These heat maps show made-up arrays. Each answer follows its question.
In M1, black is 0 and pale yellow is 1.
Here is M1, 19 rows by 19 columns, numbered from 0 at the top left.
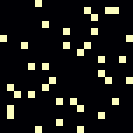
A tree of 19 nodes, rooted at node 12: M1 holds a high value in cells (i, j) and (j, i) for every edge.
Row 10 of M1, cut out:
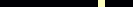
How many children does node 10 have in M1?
0
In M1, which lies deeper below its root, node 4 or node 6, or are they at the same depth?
node 4
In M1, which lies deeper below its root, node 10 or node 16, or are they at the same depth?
node 10
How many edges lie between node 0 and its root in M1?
6
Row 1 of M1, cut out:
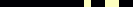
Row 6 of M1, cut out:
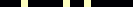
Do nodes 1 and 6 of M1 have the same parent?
yes
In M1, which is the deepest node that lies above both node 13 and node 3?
6
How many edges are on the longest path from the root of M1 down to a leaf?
6
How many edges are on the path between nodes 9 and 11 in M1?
5
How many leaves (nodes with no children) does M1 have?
6
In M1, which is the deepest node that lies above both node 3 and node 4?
6
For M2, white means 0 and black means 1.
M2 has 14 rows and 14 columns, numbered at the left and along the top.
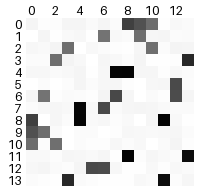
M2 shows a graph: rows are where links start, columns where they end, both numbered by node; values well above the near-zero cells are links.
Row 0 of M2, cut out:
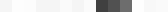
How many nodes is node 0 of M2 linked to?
3
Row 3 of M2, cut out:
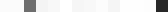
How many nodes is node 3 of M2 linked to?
2
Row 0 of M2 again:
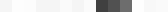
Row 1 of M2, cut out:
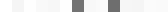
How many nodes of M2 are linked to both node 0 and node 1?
1
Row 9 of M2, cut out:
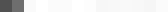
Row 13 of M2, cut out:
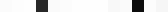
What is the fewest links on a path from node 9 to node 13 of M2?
4
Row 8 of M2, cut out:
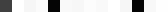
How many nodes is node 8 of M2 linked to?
3
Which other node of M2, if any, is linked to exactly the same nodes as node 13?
none
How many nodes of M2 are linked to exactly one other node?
1
